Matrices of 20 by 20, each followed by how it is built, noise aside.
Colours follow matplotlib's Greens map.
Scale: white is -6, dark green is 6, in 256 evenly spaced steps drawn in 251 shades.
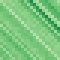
Toeplitz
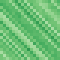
Toeplitz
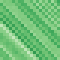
Toeplitz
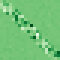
banded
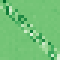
banded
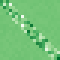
banded
